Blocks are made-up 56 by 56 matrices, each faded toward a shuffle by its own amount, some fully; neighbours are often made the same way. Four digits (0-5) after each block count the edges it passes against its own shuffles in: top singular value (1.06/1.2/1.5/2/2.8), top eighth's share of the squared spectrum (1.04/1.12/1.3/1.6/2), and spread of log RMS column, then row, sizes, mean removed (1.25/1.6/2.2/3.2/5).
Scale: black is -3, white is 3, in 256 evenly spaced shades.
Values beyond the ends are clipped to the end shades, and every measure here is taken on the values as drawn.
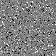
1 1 0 0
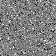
1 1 0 0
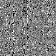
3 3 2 0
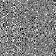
3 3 3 1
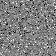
0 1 0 0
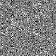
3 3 2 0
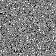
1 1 0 0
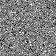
0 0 0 0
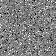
1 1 0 0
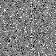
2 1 1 0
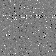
2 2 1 1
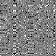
4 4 2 2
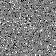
1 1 0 0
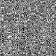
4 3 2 2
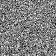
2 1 0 0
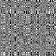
4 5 4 3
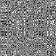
4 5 3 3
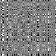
4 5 4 3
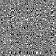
4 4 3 2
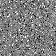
1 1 0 0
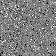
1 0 0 0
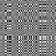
5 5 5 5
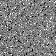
2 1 0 0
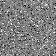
2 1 0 0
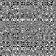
4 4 2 3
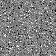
1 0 0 0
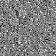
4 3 1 1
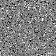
0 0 0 0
